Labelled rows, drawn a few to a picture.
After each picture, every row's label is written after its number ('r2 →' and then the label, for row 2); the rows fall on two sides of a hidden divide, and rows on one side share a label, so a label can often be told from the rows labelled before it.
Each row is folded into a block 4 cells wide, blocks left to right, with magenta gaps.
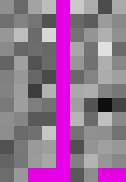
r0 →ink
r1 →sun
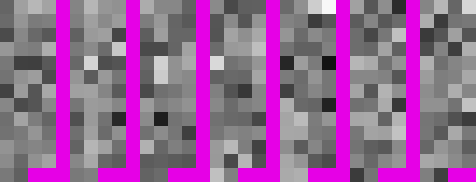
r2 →ink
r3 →ink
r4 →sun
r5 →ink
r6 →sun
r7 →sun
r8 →ink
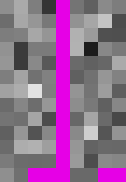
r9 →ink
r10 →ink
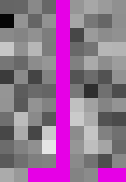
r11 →ink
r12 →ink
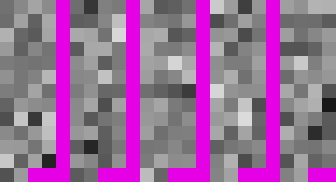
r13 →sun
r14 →sun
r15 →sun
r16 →sun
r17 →sun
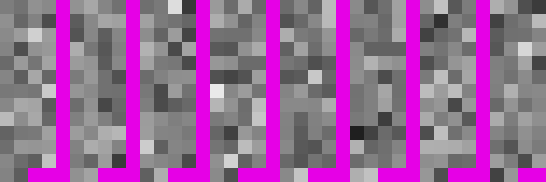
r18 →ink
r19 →ink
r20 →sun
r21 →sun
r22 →sun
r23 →sun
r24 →ink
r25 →sun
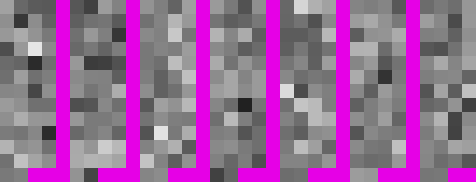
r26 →sun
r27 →ink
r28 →ink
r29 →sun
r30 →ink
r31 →ink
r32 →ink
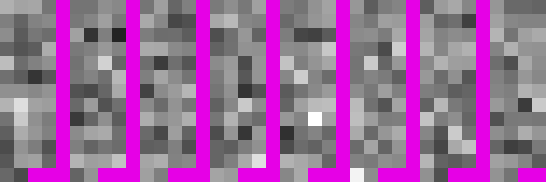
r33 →ink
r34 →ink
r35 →sun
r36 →ink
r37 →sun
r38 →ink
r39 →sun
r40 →sun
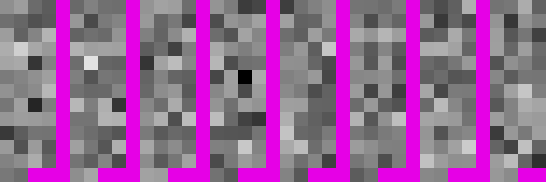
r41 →sun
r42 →sun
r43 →sun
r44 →ink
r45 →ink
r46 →sun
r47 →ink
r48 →sun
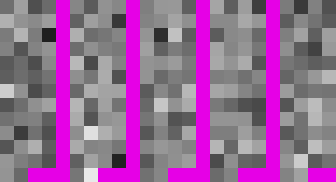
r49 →ink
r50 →sun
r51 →ink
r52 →sun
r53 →sun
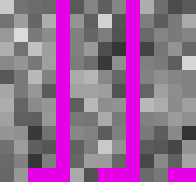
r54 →sun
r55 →ink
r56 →sun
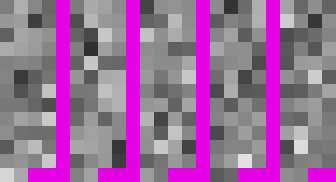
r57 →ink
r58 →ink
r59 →ink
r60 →sun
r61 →ink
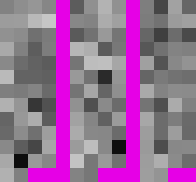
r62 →ink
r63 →ink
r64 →sun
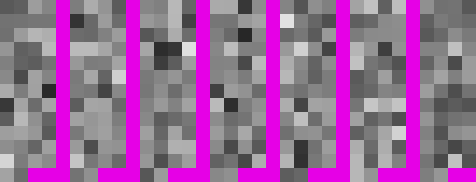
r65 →ink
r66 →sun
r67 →ink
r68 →sun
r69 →sun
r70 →ink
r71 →sun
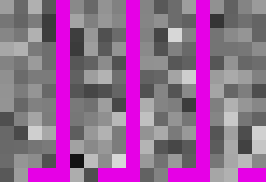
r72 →sun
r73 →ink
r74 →sun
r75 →ink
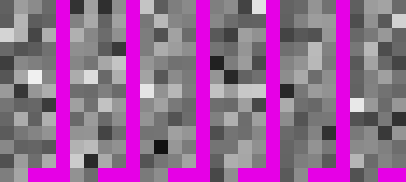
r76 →sun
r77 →ink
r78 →sun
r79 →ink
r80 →sun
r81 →ink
